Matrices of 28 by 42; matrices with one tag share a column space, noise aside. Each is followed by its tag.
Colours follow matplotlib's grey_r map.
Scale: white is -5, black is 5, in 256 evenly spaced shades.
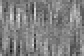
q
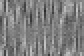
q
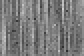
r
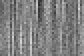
r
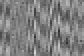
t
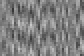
t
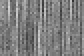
r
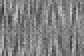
q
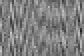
t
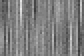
r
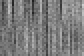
r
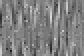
q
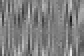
q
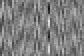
t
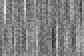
r
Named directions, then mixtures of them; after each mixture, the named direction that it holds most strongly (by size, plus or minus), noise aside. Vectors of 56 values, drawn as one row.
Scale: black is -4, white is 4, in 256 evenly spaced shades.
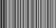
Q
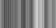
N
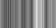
N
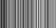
Q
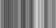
N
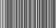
Q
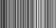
Q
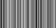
Q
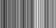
N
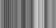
N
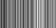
Q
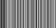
Q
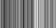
N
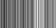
N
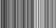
N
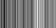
N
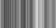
N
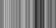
N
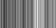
N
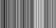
N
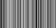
Q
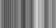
N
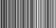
Q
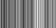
N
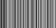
Q
